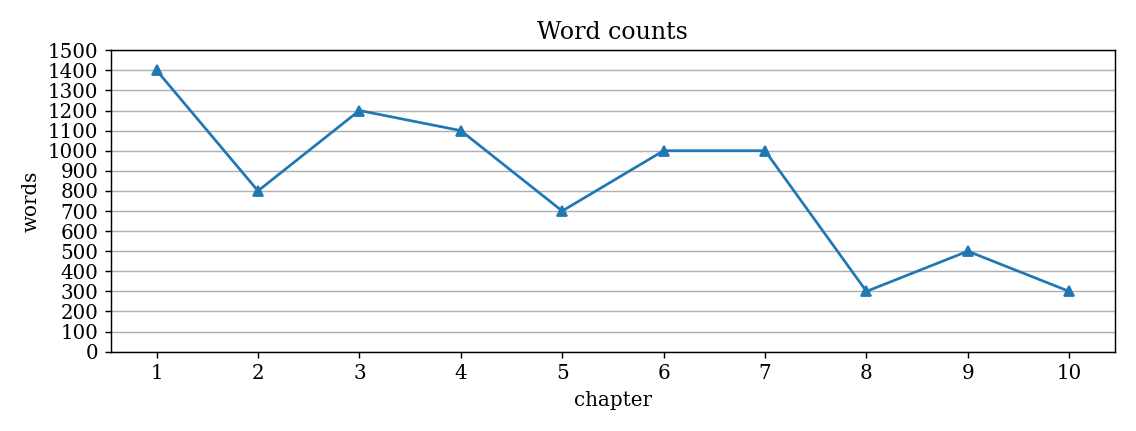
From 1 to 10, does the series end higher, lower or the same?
lower
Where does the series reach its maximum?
1
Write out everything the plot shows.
Title: Word counts
x-axis: chapter, ticks 1 2 3 4 5 6 7 8 9 10
y-axis: words, ticks 0 100 200 300 400 500 600 700 800 900 1000 1100 1200 1300 1400 1500
Values:
1400 800 1200 1100 700 1000 1000 300 500 300
